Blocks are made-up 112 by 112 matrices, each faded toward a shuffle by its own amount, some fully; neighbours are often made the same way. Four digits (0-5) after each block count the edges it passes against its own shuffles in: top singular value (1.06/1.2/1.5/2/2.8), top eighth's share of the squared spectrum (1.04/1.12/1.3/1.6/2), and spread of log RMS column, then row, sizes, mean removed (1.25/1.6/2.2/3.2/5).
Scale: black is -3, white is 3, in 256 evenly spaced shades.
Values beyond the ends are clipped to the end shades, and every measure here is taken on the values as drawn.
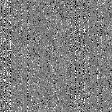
2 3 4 0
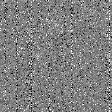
2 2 3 0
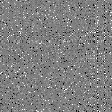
4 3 2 1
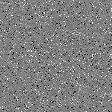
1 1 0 0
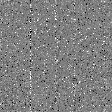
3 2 2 0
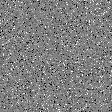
0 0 0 0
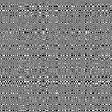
5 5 3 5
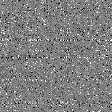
4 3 1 2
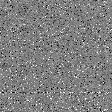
3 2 0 1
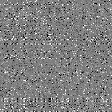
4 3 2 3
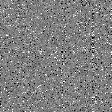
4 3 2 1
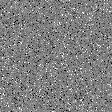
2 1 0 0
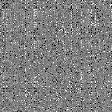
4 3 3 1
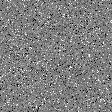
0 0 0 0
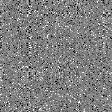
4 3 2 2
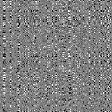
5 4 4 3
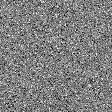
0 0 0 0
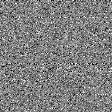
1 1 0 3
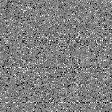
4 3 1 2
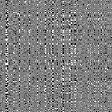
5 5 4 3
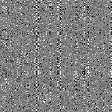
5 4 3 1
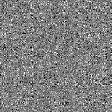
4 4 2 2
